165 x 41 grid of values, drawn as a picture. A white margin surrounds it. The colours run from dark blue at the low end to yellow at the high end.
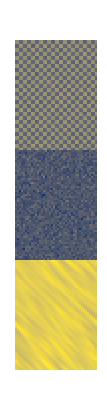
The table splits into 3 rows of 1 panel. Panel 1,1: middling, checkered, strong in contrast. Panel 2,1: low, fine-grained. Panel 3,1: very high, slanting down to the right, faint in contrast.
